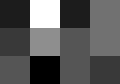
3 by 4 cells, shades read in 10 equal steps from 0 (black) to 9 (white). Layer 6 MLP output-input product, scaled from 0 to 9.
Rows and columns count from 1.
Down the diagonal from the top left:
1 5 3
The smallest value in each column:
1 0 1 2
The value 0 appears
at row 3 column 2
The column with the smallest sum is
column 1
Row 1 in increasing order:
1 1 4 9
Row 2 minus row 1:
1 -4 2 0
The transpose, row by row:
1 2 3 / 9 5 0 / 1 3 3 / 4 4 2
